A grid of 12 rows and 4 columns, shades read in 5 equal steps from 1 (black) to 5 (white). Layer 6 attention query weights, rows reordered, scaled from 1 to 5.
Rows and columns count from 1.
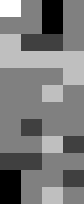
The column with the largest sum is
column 4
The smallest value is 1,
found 4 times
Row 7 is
3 3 3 3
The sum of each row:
12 10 11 16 13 13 12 11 12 10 9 11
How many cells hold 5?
1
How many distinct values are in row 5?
2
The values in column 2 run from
2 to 4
